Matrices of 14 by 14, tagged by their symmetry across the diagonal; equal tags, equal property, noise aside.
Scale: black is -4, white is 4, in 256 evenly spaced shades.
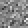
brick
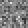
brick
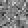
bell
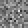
bell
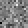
brick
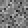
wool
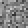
wool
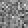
brick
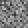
wool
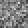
wool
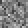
brick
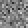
brick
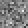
wool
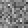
brick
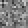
bell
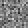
bell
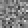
bell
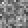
wool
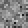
wool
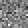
brick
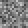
bell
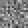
bell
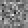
bell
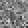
brick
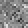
wool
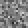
bell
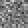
brick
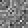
wool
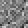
wool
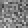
bell
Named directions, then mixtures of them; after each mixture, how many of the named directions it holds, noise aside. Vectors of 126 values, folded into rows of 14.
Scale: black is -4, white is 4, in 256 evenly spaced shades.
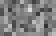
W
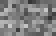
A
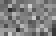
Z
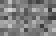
two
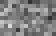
one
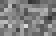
one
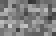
one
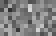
three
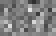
two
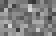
three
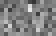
three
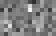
three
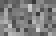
three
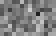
one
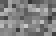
one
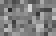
two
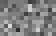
three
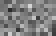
one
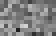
two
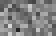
three
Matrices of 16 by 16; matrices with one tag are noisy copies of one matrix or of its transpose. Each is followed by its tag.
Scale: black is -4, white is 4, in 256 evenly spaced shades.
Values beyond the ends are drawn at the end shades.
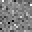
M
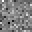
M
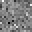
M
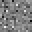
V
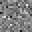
V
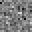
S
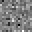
S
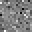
M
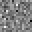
V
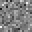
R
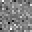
M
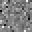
R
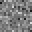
S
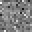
M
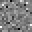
R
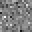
V
